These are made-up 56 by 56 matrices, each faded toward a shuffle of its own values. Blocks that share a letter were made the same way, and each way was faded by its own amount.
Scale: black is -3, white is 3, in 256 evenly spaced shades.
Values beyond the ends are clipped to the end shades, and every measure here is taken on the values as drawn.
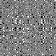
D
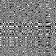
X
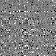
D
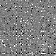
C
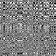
X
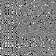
C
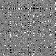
C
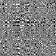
D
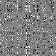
C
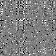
C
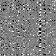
C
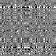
X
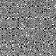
D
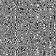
C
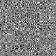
D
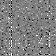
C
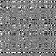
X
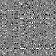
D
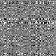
X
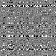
X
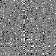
C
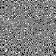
D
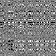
X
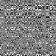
X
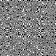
D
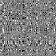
D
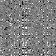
C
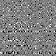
D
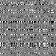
X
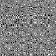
D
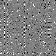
C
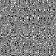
D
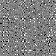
C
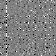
C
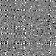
D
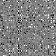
C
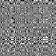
X
